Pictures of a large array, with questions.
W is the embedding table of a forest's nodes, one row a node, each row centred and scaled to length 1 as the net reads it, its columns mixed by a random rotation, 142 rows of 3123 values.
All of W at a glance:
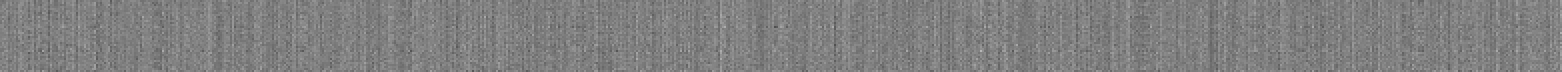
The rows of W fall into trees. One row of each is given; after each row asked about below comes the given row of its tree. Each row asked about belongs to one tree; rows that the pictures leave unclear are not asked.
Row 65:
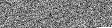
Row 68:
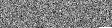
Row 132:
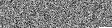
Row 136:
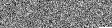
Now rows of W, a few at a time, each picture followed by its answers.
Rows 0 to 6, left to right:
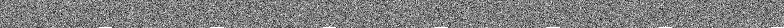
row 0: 68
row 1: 136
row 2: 136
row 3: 136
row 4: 136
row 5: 136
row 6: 65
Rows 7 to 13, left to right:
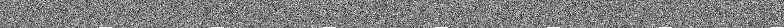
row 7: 65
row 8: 65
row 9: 136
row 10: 136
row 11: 65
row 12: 136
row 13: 68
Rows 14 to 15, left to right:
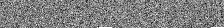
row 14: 65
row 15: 68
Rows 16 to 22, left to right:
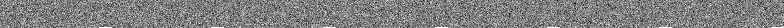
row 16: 132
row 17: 65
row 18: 136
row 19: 68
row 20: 68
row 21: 136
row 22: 65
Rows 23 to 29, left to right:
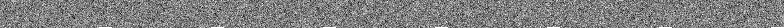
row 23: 65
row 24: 136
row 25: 65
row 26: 136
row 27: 136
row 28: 65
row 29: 65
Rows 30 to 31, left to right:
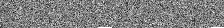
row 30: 136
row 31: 136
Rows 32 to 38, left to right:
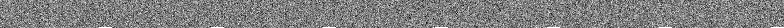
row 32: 68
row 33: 68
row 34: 68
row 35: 65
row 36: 136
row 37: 136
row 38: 68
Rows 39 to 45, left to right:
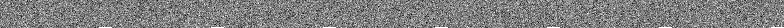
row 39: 68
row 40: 65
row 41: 132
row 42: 65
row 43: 68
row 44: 68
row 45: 65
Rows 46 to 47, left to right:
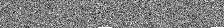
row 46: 136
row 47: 68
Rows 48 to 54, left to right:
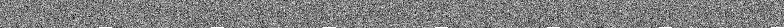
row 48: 65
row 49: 68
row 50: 68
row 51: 132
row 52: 68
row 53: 68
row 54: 68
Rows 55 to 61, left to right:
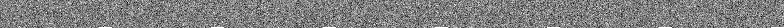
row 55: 68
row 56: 136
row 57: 68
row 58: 136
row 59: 132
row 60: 68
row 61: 65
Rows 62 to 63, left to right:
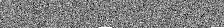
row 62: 68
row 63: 65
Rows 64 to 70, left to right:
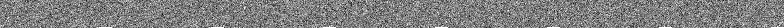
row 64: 65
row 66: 136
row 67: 136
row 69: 68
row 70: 136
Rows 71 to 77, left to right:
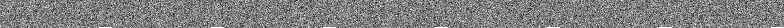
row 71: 132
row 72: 68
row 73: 65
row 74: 68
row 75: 65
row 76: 65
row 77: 132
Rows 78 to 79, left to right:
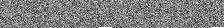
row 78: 68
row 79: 68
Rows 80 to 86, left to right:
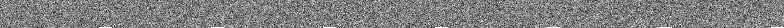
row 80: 68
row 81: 65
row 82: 132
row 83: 68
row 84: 136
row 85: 65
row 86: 65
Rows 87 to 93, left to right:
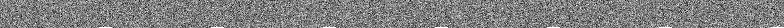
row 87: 68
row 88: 68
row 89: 136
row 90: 68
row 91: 68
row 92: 136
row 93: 136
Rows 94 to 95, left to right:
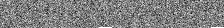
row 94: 68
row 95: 132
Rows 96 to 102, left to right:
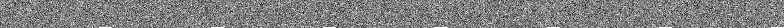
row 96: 136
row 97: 65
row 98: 132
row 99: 136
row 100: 136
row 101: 136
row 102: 136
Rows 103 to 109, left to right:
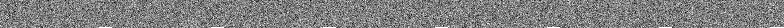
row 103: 136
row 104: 65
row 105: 65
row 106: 65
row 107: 132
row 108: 68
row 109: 136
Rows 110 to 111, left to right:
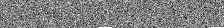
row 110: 68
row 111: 65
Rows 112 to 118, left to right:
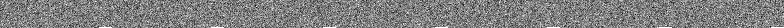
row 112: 68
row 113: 136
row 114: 65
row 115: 65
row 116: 136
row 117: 65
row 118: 65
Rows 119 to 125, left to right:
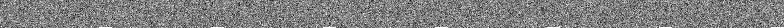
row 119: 65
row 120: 68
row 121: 136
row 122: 68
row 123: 65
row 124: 132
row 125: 136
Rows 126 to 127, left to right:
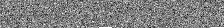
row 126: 132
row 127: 65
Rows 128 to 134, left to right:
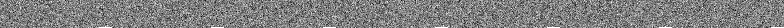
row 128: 136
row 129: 65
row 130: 65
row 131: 136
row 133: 136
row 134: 65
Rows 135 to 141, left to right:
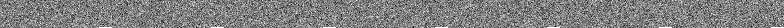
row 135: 65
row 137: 65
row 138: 65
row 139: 65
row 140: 136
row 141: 68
